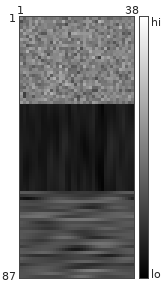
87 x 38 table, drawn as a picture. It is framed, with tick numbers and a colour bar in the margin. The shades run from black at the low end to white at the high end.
The table splits into 3 rows of 1 panel. Panel 1,1: middling, fine-grained. Panel 2,1: very low, streaked downward, faint in contrast. Panel 3,1: low, streaked across.
